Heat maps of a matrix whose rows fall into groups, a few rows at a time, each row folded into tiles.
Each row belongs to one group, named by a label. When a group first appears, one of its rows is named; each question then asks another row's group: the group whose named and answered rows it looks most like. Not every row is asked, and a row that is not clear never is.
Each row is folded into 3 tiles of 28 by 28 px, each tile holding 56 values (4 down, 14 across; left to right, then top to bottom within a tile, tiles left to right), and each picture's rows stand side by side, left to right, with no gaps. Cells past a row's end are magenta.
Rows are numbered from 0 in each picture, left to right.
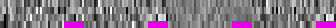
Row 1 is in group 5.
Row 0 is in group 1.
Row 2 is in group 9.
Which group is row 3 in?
5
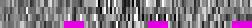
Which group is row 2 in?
9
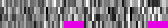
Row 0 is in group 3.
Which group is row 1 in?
3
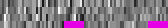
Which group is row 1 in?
5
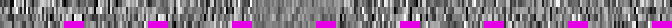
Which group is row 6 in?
3
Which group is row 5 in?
3
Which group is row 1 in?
5
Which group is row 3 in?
9
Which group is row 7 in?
3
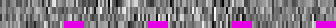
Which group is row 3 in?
3
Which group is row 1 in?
5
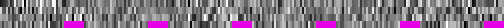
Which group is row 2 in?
9
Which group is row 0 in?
5
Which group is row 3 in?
9
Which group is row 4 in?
1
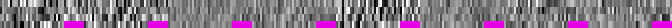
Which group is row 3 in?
9
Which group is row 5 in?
9
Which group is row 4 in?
1
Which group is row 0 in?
5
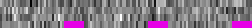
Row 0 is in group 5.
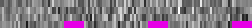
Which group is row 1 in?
9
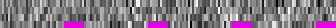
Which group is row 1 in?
3
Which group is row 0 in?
9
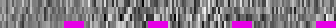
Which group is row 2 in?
9
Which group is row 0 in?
1
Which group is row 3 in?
5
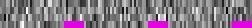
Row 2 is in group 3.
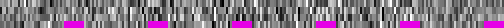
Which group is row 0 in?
5
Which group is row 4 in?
3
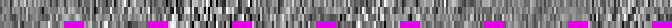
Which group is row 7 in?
9
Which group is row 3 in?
9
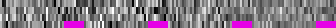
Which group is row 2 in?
9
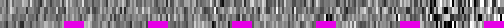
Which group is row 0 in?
1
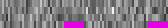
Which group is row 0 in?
9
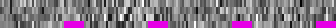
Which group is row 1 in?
9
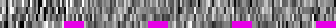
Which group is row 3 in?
3
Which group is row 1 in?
9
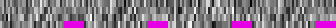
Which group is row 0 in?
9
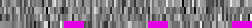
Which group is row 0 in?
3
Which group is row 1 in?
1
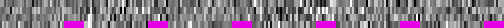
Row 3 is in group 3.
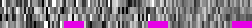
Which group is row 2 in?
9
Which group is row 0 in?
3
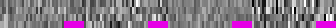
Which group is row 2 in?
9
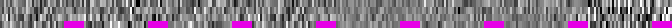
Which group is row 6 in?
5
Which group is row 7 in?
5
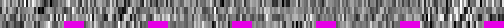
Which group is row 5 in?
9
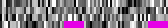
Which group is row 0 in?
3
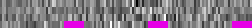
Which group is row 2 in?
9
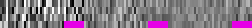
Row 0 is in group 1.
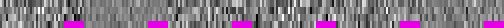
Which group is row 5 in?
3
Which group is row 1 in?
3
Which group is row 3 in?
1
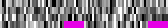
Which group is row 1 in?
9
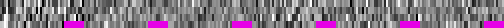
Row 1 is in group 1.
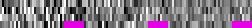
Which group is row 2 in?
5
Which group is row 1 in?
5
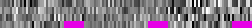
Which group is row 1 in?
5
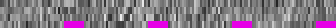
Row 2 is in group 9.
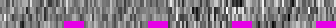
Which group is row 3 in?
1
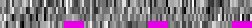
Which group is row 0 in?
1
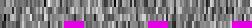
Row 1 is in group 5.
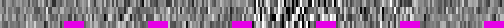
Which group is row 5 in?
1
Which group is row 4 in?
3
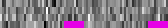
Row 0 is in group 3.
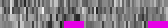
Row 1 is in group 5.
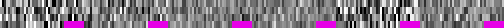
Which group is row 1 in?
1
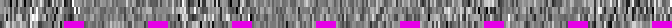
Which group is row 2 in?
5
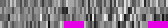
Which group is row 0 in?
3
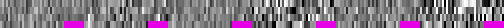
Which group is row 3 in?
5
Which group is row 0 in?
9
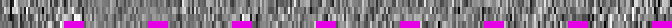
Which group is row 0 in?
5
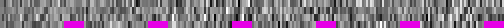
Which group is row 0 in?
9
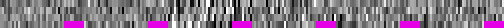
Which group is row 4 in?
1
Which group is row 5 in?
1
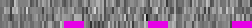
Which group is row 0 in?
5
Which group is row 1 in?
3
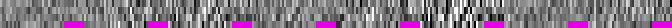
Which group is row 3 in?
9
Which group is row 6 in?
1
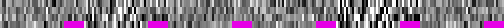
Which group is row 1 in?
9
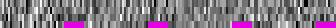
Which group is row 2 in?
1
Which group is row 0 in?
9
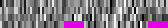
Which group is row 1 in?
9
